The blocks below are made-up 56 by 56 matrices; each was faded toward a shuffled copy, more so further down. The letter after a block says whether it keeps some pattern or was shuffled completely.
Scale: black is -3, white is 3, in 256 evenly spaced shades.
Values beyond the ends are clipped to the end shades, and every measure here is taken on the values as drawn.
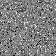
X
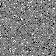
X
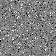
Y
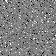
Y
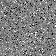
Y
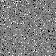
X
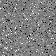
Y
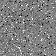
Y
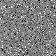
X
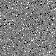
X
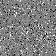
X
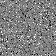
Y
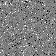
Y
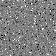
Y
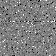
X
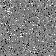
X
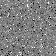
Y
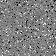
Y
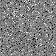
X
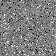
Y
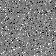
X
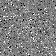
X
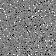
X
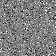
Y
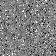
Y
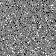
X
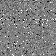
X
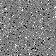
Y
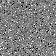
Y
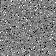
Y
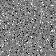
X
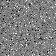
Y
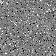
Y
